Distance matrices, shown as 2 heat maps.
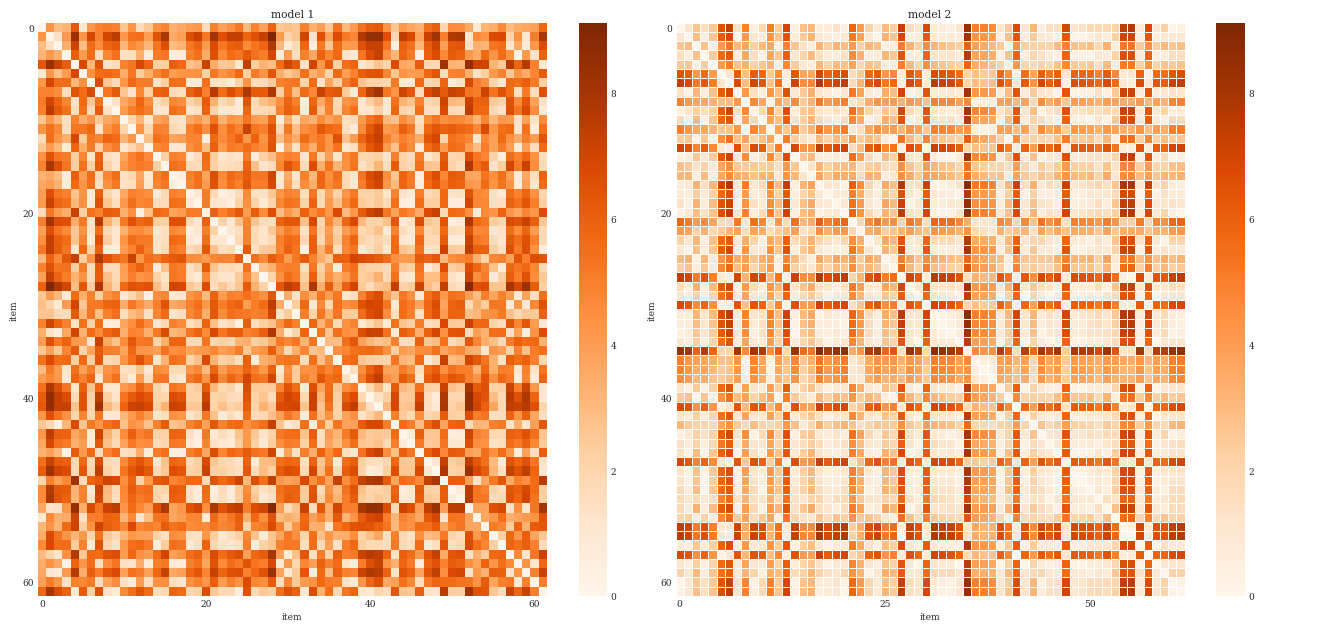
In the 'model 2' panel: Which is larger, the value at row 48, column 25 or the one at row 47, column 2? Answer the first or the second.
the second
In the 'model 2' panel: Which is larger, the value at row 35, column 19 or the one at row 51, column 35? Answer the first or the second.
the first
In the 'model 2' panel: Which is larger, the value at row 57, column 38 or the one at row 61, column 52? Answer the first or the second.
the first
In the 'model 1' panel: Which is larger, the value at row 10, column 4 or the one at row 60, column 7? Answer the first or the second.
the first
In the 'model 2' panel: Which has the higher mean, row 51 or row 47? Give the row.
47
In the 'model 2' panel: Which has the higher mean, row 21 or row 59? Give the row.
21
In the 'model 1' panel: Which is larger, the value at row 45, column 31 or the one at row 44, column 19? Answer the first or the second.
the first
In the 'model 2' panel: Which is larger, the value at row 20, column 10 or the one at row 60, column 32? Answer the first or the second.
the first
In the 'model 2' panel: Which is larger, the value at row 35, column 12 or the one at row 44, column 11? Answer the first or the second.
the first
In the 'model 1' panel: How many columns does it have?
62
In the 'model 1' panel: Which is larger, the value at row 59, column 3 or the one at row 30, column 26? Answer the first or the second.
the second
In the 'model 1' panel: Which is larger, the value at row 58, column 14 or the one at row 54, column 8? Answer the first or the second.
the second
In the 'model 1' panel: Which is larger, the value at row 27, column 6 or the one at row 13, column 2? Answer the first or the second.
the second
